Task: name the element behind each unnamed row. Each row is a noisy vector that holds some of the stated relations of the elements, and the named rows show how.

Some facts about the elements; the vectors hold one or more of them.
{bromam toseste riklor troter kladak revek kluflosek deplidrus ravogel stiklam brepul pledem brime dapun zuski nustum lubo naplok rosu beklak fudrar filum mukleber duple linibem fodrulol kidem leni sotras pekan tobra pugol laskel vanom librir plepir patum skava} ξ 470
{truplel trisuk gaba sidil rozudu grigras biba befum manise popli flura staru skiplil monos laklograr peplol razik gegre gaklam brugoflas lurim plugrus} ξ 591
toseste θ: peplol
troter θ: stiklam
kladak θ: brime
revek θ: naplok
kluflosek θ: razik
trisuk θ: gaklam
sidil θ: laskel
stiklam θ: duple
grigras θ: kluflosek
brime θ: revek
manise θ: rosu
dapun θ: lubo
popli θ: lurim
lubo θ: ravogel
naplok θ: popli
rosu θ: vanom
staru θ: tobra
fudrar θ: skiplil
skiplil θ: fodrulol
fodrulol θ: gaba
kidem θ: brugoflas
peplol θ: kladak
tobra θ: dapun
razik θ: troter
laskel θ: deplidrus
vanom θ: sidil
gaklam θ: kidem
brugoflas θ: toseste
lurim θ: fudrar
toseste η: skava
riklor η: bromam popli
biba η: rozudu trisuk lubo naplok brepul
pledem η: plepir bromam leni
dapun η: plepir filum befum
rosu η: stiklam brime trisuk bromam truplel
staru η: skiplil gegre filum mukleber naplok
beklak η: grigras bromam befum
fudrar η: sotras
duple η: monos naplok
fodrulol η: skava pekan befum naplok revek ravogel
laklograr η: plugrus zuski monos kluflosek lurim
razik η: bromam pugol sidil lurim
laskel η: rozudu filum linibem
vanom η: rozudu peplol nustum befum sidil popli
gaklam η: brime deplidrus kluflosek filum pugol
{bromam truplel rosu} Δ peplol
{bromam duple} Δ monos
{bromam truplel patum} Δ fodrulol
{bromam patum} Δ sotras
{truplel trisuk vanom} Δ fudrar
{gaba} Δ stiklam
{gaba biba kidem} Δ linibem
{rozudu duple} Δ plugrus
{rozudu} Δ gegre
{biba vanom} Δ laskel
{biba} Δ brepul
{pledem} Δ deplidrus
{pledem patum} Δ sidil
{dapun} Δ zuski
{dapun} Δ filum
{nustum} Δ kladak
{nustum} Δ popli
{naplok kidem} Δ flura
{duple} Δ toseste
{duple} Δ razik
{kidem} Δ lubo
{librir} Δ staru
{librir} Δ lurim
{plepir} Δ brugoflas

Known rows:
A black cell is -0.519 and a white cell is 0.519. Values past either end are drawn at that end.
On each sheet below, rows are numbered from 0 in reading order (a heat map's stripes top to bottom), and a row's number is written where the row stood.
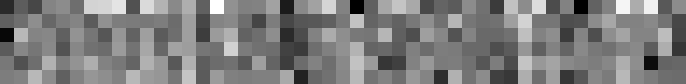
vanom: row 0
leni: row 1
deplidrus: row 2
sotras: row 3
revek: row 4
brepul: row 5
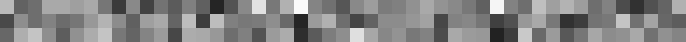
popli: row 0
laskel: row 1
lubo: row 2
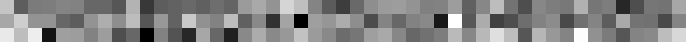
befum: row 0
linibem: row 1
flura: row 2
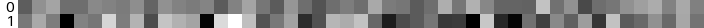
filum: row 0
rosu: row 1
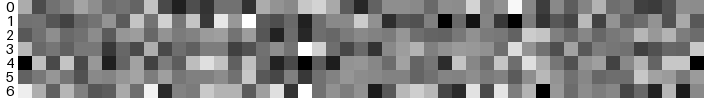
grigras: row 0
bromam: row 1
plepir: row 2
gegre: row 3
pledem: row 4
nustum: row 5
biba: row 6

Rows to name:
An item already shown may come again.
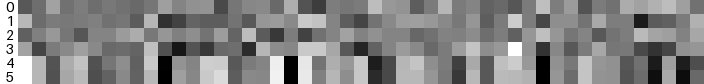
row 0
zuski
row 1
befum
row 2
nustum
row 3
grigras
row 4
gaba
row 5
gaba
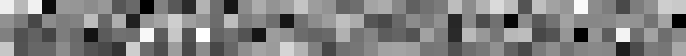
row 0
flura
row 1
fodrulol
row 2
duple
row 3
monos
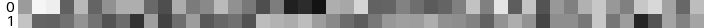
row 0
kidem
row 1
laklograr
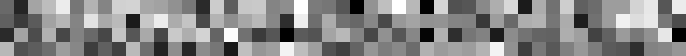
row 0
trisuk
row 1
fudrar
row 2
patum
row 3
razik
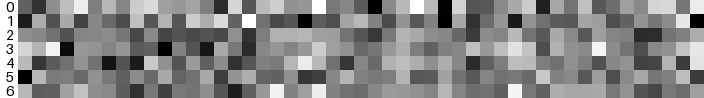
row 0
trisuk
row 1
patum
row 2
manise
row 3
flura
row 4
plugrus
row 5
deplidrus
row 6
lurim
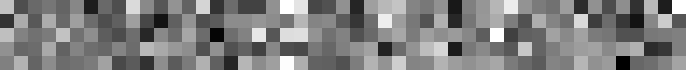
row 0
rozudu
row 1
sidil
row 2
skiplil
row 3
toseste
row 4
staru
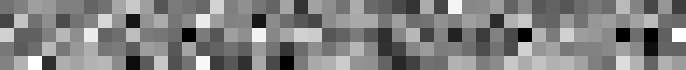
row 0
stiklam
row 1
dapun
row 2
peplol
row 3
revek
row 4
naplok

